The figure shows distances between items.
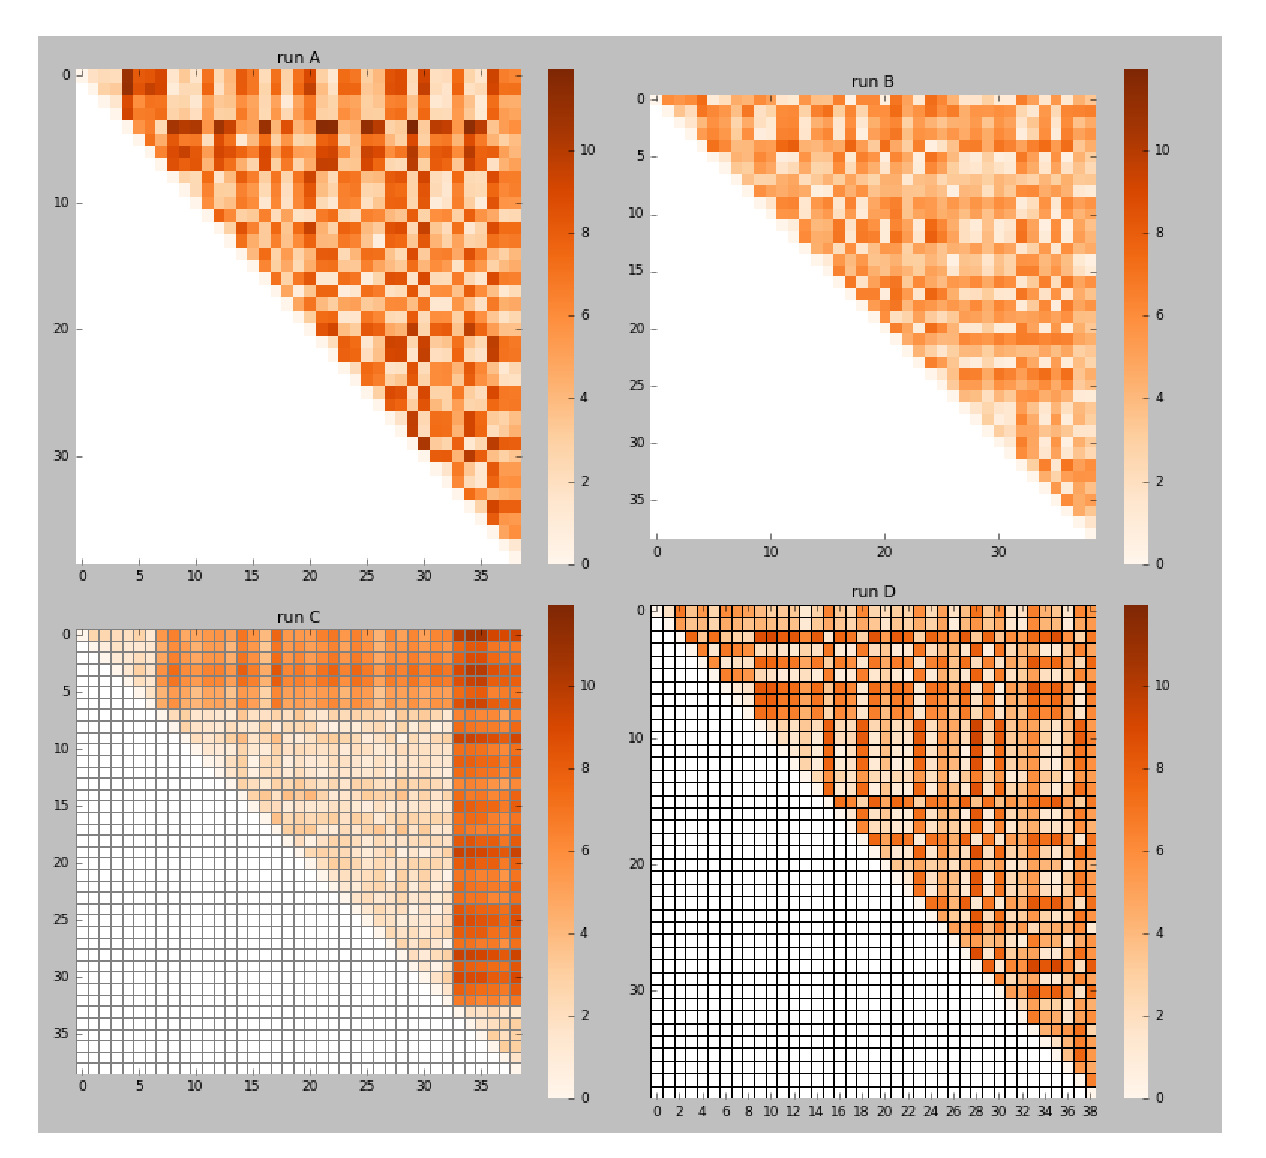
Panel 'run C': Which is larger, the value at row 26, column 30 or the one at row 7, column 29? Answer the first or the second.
the second
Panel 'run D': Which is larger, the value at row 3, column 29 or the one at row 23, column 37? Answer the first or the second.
the second
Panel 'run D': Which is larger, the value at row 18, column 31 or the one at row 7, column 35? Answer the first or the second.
the second
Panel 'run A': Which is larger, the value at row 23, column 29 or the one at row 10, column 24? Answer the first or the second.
the first
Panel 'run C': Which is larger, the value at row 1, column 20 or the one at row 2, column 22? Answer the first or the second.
the second
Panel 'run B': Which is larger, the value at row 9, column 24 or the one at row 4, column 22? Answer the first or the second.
the first
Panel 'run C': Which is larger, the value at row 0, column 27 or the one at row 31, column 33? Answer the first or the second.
the second
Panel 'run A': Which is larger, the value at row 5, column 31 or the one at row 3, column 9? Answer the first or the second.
the first
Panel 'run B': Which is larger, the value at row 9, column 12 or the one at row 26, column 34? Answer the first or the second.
the first
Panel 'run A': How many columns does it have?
39
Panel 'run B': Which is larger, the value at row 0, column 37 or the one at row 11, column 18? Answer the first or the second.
the second
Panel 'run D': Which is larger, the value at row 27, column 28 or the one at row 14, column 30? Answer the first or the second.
the first
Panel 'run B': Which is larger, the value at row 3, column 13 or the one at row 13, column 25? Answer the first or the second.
the second
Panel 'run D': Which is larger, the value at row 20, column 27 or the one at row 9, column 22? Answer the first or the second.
the first
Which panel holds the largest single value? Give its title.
run A
